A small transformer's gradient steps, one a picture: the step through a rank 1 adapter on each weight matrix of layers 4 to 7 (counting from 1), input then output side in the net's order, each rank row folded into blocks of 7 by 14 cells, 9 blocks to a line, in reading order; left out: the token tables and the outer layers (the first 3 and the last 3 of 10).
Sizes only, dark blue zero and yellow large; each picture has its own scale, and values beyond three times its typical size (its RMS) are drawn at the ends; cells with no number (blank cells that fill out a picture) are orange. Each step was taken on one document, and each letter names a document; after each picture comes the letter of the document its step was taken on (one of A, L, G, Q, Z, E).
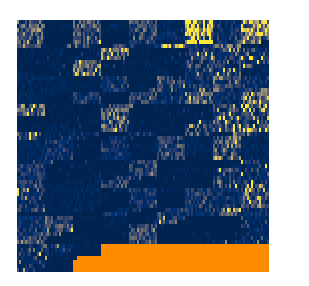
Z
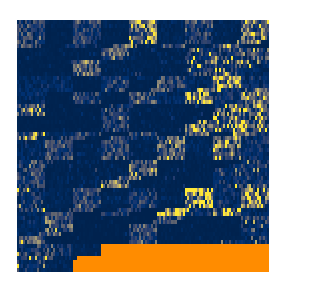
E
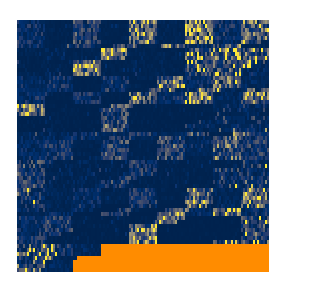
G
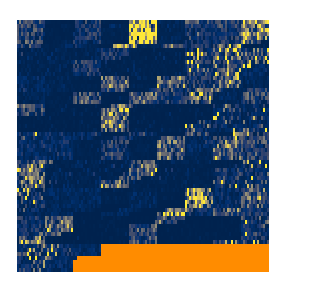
G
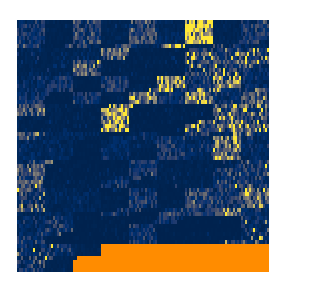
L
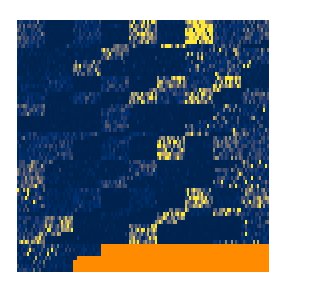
G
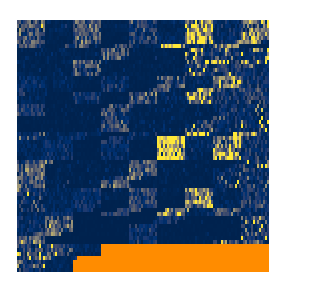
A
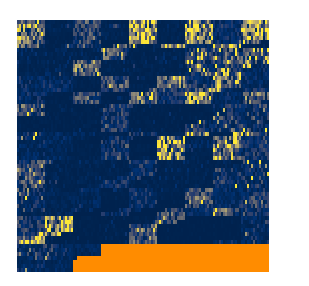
G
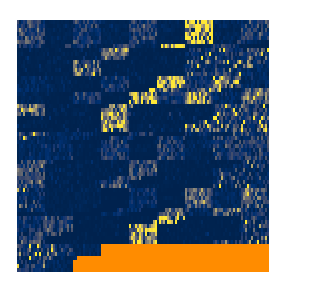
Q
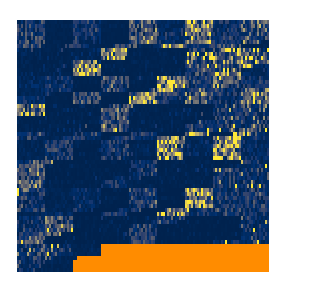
Z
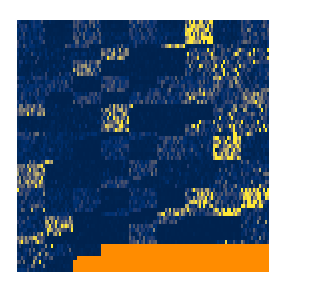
L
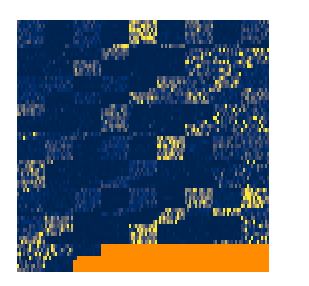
Q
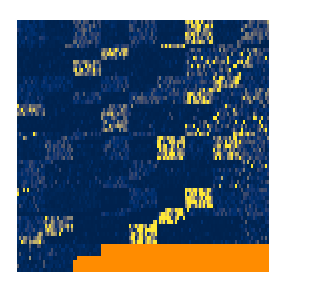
Q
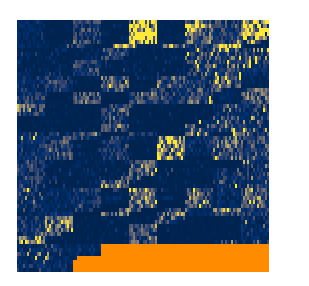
G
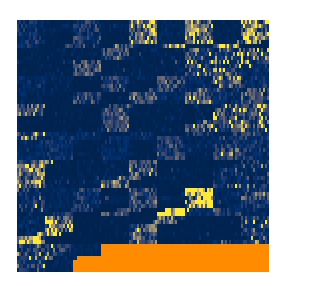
E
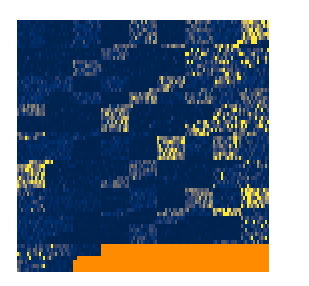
A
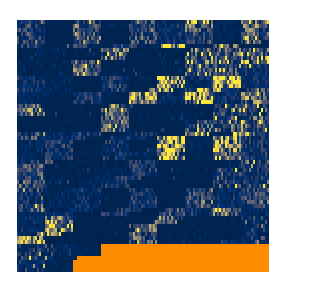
E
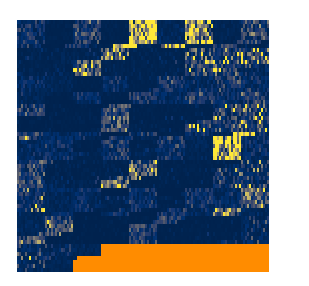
E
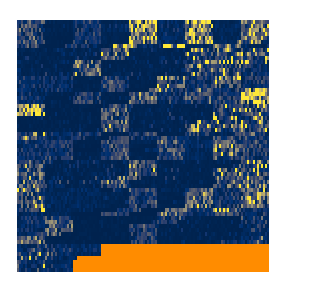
E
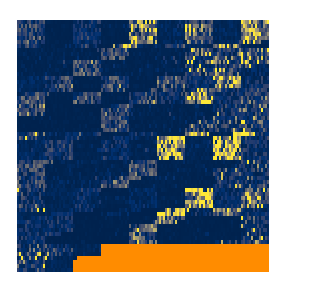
E
